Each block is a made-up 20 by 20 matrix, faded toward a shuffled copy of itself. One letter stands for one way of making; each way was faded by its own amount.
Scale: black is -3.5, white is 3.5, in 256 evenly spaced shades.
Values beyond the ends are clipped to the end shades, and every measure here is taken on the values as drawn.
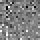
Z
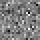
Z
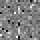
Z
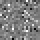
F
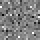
F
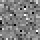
F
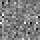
Z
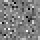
F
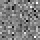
F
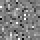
F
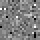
Z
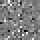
F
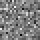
Z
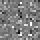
Z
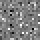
F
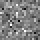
F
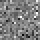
Z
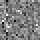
Z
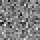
Z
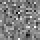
Z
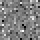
F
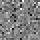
Z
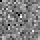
Z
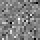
F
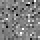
F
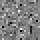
F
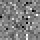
Z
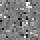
F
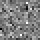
Z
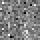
Z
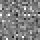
F
